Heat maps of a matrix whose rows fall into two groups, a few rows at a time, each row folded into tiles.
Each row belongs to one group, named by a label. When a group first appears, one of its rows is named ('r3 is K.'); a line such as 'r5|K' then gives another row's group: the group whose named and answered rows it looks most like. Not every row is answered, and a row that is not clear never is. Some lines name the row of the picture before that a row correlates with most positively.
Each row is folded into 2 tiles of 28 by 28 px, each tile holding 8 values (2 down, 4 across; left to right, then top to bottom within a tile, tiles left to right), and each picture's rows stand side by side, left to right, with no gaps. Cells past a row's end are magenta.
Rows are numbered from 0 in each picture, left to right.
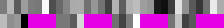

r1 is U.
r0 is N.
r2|U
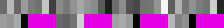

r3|N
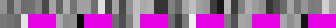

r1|N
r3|U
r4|U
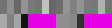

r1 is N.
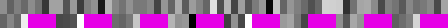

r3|N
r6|U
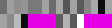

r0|N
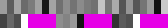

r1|N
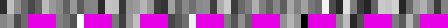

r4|U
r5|N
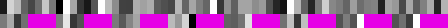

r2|U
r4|U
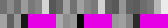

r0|N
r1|N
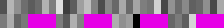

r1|U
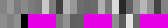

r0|N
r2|U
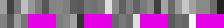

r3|U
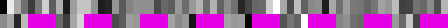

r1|U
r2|U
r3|N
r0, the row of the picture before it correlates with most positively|3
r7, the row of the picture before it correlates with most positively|1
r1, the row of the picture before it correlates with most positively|0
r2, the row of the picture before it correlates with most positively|0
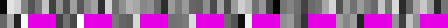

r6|N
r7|U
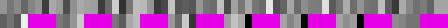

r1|U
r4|N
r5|N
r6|N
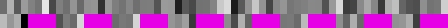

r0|N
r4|U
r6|U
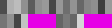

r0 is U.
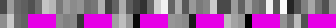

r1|N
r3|N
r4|N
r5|U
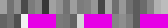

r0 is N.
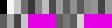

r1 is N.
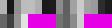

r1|U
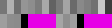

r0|N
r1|N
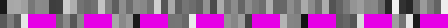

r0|U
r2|N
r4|N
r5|N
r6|U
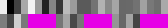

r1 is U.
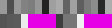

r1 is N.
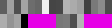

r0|N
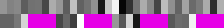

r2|U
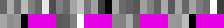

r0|N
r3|N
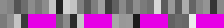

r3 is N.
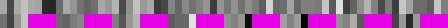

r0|U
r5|N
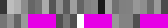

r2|N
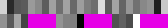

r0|U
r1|N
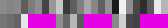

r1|U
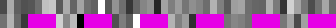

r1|N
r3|N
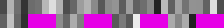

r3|N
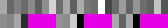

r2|N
